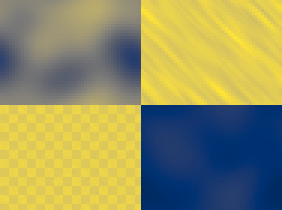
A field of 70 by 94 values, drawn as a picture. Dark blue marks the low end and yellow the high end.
The table splits into 2 rows of 2 panels. Panel 1,1: middling, smooth, strong in contrast. Panel 1,2: very high, slanting down to the right, faint in contrast. Panel 2,1: very high, checkered, faint in contrast. Panel 2,2: very low, smooth, faint in contrast.
